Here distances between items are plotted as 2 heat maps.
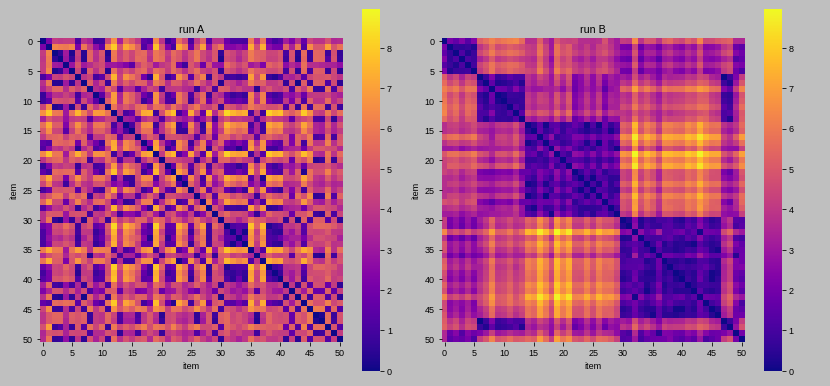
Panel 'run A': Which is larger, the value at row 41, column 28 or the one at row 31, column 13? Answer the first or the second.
the second
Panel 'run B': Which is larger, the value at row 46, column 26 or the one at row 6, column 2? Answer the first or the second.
the first
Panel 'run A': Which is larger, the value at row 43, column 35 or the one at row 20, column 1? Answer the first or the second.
the first
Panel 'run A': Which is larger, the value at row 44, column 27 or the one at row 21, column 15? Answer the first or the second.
the first
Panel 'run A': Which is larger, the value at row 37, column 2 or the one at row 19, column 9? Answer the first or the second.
the second
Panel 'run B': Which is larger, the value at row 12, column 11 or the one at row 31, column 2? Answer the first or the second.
the second
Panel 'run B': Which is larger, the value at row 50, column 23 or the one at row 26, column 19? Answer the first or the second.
the first
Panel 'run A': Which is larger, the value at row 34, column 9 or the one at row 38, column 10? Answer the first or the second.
the second
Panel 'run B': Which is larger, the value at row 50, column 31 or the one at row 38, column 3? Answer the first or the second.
the second
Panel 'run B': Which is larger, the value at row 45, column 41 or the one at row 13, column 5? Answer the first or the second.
the second
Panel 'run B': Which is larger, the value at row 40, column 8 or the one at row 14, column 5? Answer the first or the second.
the first
